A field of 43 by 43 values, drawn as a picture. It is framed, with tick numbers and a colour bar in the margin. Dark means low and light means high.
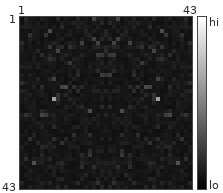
There is no overall slope. On average the colour sits 10% of the way up the scale. No row or column stands out. It is mirror symmetric from left to right. The values are skewed, with a long tail toward high values. The grain is fine, like static.
